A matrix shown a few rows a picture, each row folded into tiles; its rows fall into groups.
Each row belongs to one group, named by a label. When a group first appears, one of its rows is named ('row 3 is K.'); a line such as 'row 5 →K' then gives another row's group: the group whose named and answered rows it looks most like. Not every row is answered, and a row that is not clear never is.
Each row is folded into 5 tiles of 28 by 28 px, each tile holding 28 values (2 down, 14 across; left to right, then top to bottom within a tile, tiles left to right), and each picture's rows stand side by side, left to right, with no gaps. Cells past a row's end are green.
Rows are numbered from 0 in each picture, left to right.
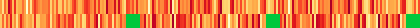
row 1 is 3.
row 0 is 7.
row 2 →3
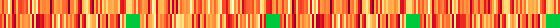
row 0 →3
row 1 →7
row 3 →3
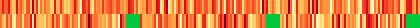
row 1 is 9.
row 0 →7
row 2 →7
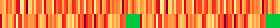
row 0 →9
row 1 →9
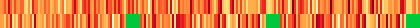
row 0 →7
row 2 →3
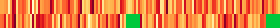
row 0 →3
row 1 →9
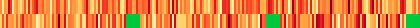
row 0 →7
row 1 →7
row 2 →3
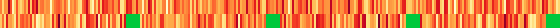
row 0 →7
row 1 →7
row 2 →3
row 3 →9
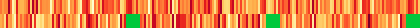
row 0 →7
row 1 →3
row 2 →7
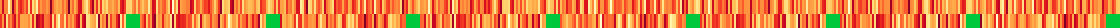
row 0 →3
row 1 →3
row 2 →9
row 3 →3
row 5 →3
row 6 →3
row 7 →9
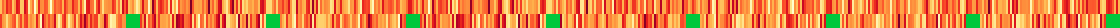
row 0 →9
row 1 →3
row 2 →7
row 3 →3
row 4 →9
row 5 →7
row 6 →7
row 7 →7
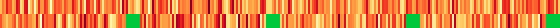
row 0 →9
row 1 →3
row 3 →7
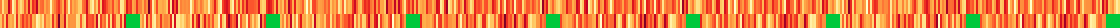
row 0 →7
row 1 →7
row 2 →7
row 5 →9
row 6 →7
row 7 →9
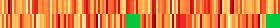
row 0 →7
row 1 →3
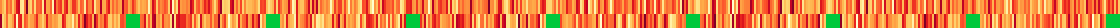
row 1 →3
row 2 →7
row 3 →3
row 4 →9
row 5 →3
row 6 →9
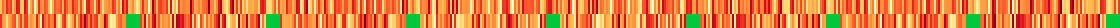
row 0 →9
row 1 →3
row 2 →9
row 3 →7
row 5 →3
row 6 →9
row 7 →3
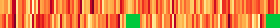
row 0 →3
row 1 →7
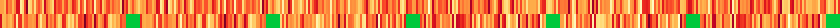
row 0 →9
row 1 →9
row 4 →7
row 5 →3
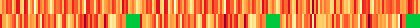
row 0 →9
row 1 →9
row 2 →7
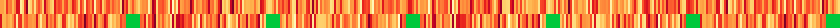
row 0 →9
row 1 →3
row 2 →7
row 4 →7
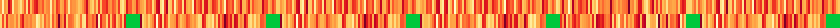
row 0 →7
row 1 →9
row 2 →9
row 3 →9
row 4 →3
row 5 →9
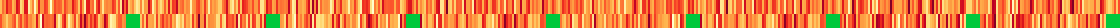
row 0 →9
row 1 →7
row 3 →9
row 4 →7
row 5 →9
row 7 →3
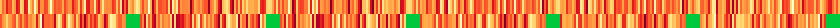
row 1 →3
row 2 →3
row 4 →9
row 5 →7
